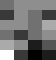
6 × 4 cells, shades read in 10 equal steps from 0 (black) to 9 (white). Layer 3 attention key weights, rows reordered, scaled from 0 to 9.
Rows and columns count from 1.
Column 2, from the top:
5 5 5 2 5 2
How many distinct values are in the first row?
2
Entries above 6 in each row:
0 0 0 0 0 1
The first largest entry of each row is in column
2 2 4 4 1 1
